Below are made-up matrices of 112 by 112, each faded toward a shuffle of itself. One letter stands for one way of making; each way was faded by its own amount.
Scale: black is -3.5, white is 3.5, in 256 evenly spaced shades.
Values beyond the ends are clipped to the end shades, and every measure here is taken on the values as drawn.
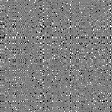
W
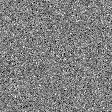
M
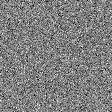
M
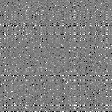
W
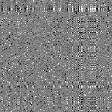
W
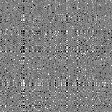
W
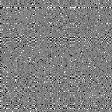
W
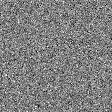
M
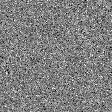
M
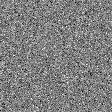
M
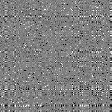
W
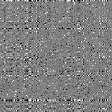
W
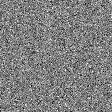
M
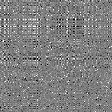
W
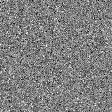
M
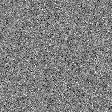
M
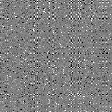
W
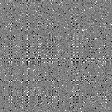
W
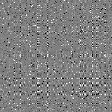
W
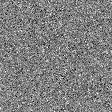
M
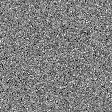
M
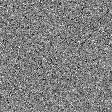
M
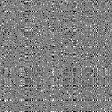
W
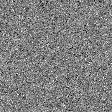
M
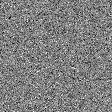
M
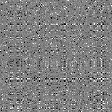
W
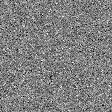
M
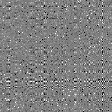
W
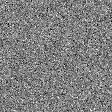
M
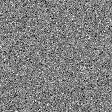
M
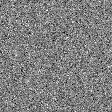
M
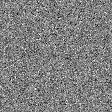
M
